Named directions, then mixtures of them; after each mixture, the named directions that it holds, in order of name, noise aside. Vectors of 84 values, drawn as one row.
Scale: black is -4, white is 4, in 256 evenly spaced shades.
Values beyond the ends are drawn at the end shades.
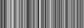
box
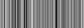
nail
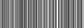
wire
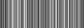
box, nail, wire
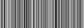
box, nail, wire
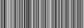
box, nail, wire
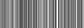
wire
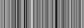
nail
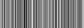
nail, wire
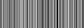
wire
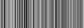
box, nail, wire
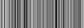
nail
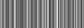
box, nail, wire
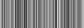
nail, wire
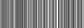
wire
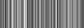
box, nail, wire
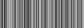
box, nail, wire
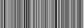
box, nail, wire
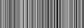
wire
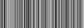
box, nail, wire
